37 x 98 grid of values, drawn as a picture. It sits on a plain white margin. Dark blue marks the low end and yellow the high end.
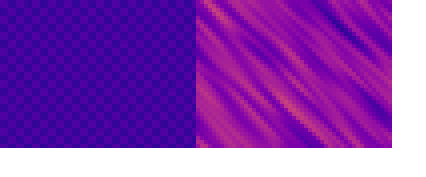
The table splits into one row of 2 panels. Panel 1,1: very low, checkered, faint in contrast. Panel 1,2: low, slanting down to the right.
